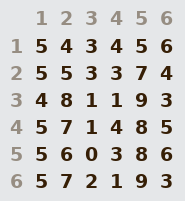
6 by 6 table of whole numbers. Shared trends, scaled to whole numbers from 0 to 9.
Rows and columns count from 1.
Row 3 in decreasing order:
9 8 4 3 1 1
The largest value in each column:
5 8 3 4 9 6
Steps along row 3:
up down same up down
